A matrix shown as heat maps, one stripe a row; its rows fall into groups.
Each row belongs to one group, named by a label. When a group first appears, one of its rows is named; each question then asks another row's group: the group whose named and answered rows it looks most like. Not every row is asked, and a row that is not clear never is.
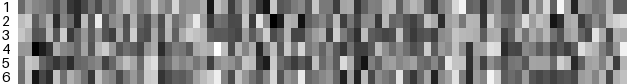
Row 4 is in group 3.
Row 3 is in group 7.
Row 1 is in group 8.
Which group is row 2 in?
7
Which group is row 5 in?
8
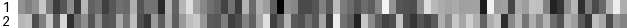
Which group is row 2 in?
7
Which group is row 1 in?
7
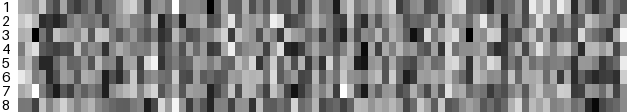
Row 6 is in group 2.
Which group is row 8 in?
2
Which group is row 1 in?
8
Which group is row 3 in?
3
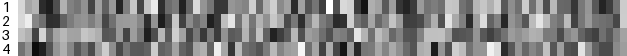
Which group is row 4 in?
3
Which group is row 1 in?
3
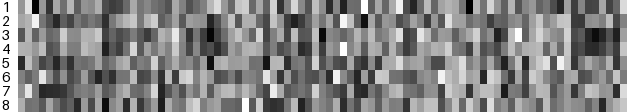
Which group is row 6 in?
7
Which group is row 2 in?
8
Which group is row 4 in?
2
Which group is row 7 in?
8
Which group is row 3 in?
2
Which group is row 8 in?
7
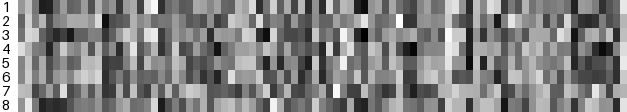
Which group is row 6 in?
2
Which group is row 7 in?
7
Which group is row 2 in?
2
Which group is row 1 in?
3
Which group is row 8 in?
8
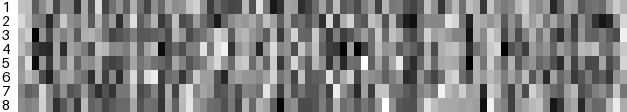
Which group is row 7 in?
7
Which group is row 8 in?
7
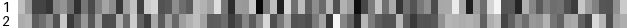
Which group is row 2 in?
7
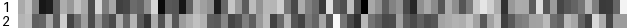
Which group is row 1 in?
3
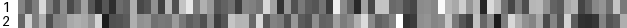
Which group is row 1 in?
7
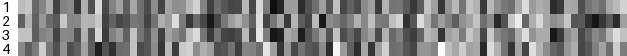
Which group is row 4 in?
7
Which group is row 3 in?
7
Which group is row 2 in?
2
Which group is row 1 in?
7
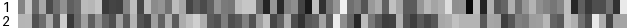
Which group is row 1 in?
2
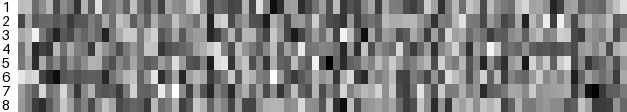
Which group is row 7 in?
2
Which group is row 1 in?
7
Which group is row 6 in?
8
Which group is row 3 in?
8
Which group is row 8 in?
3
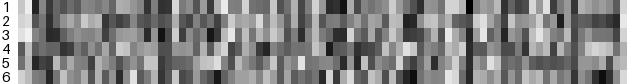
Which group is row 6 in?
3
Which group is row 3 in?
8
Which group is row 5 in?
3
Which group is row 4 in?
8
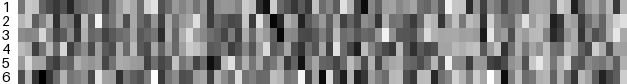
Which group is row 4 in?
7
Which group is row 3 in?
7
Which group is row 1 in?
8
